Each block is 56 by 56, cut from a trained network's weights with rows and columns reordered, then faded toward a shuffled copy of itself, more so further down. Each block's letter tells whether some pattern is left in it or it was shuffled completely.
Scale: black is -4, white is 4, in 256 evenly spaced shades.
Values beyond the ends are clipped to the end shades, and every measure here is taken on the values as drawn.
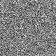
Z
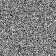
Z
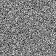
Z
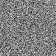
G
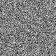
Z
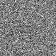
Z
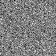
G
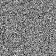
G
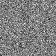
Z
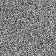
G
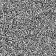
Z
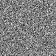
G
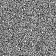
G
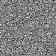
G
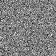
Z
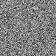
G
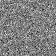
Z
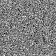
Z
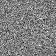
G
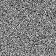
Z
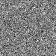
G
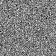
Z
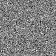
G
